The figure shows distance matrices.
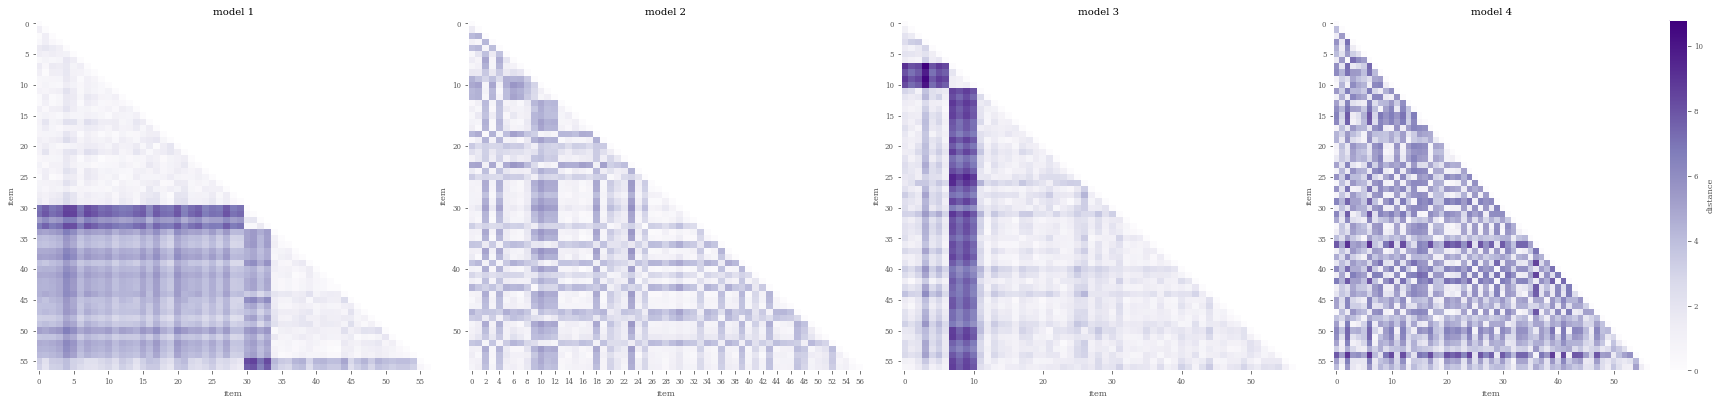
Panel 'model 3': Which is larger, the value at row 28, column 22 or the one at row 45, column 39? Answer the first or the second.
the first
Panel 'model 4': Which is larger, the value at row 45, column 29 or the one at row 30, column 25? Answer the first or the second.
the second
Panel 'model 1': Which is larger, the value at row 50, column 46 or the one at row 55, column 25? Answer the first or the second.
the second
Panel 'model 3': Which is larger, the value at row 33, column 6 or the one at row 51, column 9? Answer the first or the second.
the second
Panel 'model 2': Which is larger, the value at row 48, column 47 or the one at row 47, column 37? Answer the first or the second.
the second
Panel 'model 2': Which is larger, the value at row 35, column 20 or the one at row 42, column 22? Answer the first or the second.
the first
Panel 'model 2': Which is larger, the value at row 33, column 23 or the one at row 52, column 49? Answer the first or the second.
the second
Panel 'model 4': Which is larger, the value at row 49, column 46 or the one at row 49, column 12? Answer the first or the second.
the second
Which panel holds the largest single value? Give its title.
model 3
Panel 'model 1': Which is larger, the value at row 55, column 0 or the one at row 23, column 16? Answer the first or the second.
the first
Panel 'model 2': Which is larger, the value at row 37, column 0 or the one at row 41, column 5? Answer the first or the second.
the second
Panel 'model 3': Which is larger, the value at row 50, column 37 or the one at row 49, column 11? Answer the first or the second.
the second
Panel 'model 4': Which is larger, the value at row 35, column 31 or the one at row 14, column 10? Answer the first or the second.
the second
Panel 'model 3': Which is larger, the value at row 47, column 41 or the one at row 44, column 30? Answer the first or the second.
the second
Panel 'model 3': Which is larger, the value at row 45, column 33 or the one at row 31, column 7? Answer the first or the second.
the second
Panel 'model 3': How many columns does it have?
57
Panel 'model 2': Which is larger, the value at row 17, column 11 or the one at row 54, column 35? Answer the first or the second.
the first
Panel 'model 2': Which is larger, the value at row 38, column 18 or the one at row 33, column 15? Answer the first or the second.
the first
